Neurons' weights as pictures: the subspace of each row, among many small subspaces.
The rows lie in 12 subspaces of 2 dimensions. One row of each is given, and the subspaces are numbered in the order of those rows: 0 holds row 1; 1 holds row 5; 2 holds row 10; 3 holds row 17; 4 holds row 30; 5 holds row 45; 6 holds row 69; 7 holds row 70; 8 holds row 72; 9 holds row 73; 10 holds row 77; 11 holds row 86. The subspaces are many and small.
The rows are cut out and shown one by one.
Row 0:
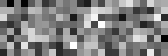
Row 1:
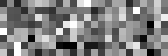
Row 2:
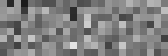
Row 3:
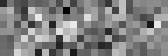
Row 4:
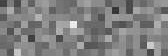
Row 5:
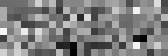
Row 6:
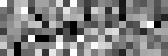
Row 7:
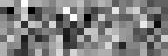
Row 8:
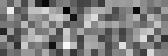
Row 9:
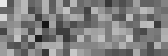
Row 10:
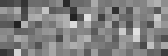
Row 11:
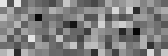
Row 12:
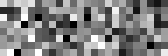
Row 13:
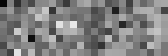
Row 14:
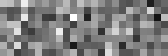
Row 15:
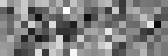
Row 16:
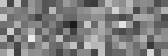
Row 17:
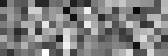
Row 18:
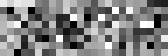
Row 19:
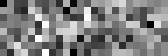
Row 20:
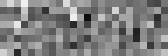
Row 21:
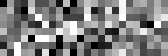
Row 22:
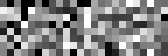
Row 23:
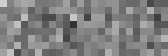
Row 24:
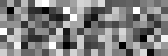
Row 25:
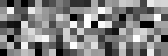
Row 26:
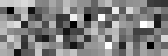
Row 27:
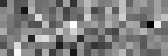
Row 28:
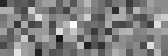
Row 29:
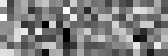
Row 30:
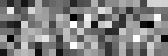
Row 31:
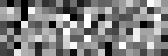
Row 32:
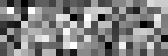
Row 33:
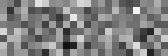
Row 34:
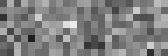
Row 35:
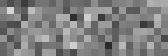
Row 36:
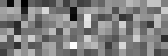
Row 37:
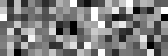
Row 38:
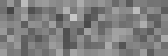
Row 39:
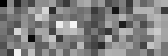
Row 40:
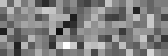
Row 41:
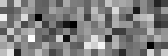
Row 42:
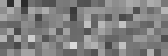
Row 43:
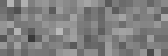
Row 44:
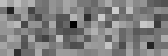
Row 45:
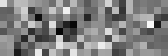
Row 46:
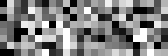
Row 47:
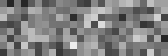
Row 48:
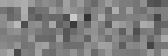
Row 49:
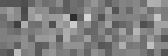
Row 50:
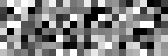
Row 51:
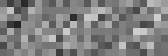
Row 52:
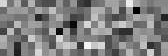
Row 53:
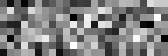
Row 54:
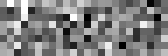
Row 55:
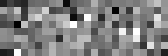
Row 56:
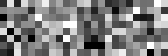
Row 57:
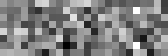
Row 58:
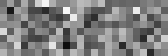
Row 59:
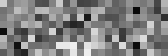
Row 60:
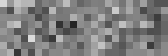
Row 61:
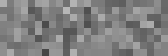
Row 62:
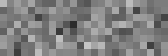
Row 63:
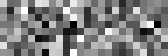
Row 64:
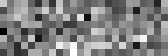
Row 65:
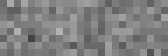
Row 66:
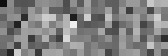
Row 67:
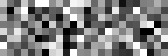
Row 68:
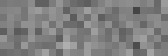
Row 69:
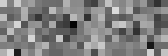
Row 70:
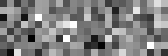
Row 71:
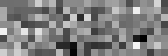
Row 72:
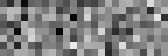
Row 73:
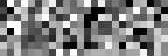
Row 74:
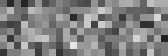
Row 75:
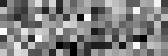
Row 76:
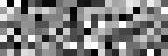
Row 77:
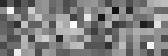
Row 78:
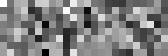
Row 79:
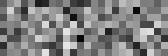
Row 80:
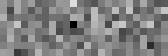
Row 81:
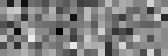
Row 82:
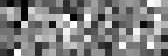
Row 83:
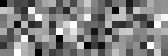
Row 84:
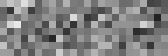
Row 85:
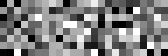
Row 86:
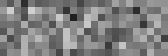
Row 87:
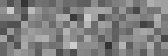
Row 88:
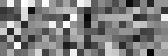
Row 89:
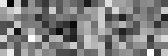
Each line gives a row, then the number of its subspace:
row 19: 3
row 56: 7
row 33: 0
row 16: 6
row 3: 5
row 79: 0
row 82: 6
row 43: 8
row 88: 7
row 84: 9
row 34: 7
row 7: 11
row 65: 8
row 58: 5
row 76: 2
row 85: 2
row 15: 5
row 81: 8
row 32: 10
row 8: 5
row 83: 11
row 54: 6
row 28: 11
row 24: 5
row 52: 11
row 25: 4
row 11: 2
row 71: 1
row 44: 10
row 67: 0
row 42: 2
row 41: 7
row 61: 3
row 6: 0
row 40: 5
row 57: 3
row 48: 6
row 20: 2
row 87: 10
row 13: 9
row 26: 10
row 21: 0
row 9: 1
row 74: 4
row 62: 11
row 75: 1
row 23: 8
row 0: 4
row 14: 8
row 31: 6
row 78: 3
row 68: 3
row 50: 9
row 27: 0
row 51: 9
